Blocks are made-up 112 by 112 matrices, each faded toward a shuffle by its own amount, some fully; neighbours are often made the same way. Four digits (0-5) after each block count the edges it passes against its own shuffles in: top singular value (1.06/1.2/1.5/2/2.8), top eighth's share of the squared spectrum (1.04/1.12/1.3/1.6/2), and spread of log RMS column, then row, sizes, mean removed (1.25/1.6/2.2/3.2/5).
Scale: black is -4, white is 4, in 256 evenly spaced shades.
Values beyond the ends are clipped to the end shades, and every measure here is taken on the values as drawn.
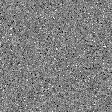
2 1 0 0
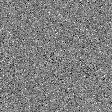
2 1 0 0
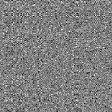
4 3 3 2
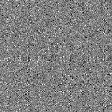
4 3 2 2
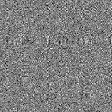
4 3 2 2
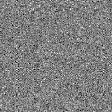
4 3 1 1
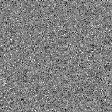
4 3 1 1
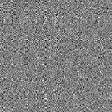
5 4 3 3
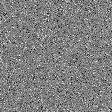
3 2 0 0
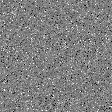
0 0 0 0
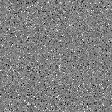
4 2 1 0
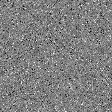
0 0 0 0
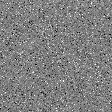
2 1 0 0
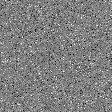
2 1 0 0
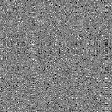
4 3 2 2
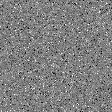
2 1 0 0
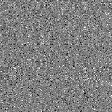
4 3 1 2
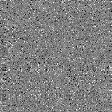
4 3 1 1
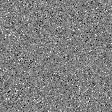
2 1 0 0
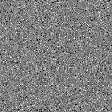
4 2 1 1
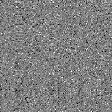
4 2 1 1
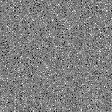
4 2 1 1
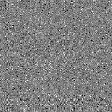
4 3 2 2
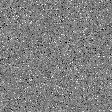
0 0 0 0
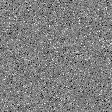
1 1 0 0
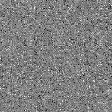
4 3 1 1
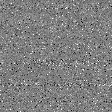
1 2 0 2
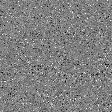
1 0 0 2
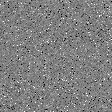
0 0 0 0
